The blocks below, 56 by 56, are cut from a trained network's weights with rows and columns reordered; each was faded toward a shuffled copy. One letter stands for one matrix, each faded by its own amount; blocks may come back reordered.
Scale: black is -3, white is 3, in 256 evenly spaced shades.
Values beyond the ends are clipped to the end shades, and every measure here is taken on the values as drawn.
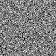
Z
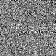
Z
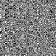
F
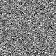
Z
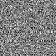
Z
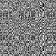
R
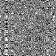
F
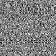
Z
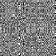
R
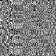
R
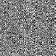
F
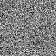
Z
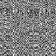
R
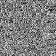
Z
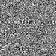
Z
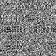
Z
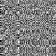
R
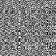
R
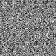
Z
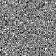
F
